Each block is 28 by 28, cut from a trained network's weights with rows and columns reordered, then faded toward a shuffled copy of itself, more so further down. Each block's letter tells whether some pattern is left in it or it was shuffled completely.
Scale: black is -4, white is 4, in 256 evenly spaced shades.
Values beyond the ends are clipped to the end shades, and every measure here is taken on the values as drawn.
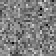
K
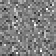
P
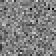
P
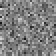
K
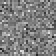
P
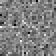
K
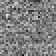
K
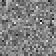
P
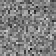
P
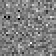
K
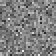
P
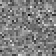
P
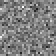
P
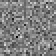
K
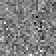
K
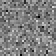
P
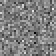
P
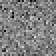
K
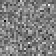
K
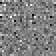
K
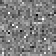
P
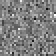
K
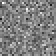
P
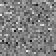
P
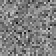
P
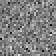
P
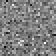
P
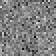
P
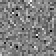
P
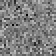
P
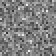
P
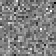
K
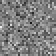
P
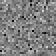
P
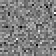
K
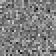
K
